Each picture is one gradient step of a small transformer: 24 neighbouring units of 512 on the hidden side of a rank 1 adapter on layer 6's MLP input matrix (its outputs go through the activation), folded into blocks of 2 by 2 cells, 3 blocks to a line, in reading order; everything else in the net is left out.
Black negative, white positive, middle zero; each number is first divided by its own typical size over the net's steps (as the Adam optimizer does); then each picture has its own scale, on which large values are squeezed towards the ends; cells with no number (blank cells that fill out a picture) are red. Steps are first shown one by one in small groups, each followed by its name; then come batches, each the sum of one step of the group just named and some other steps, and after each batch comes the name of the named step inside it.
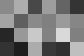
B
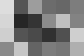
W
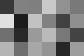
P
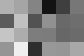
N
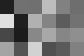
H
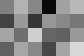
N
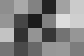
P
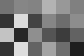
N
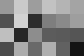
P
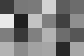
P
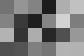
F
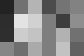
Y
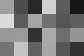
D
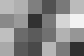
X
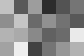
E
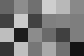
X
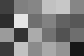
Y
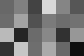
D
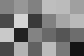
X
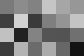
X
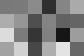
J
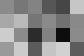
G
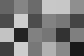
G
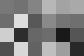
G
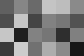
J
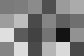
J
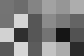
G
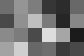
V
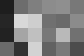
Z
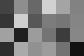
Z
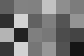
V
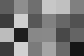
V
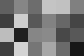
V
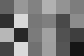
V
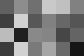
V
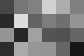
Z
